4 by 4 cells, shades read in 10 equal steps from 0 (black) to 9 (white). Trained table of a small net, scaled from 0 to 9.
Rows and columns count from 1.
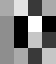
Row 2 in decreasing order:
9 5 0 0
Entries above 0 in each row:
4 2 3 4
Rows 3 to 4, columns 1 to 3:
5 0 7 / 5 6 2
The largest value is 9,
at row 2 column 3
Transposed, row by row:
6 5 5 5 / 8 0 0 6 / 2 9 7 2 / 6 0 2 7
